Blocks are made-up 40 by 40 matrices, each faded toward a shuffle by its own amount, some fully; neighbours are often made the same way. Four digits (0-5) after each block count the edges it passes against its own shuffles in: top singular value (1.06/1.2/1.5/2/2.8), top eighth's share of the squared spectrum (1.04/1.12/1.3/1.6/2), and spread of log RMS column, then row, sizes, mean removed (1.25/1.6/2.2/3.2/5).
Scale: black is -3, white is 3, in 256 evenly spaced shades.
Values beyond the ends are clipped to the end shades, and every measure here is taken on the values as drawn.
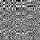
4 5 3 3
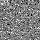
1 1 0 0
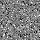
2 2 1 1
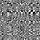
4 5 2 3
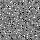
0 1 0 0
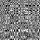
4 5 3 3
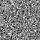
0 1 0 0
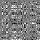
4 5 3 3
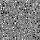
3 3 1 0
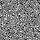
0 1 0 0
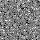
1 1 0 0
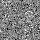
0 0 0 0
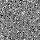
0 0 0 0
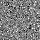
0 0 0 0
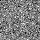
0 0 0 0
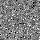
0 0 0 0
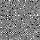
3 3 2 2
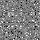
3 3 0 1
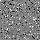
1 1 0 0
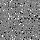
3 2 0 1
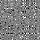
4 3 2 2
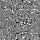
2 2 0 1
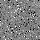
0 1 0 0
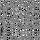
3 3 1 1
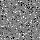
0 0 0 0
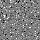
3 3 1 1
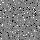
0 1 0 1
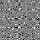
4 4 1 2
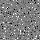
2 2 0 1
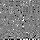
4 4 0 2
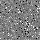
1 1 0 0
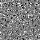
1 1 0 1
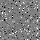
2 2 1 0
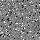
2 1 0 0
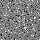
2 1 0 0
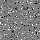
1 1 0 0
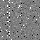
3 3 1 0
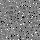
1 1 0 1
